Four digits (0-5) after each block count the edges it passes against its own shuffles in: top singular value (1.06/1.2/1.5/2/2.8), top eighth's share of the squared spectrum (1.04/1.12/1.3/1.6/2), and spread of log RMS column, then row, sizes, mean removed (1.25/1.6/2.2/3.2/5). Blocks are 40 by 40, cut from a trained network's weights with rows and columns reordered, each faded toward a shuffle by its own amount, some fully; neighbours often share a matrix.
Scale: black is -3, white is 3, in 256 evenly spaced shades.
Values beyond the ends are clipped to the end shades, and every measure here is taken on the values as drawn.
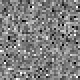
0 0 0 0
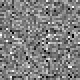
2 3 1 1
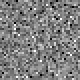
0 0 0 0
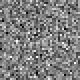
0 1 0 0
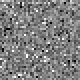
0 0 0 0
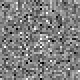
2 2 1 0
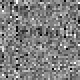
2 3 2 0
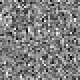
2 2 0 0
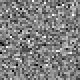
0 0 0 0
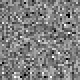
2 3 1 1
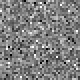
0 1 0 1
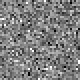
0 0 0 0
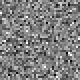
1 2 0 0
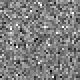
0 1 0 0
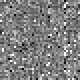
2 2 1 0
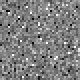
0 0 0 0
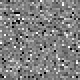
2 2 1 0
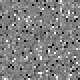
0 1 0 0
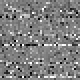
3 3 0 3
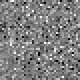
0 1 0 0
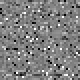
1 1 0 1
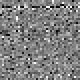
3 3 0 2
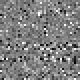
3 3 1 2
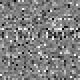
3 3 0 2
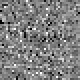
1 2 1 1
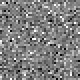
1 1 0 1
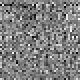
3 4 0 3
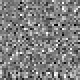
3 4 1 2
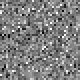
1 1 0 1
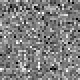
2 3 0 1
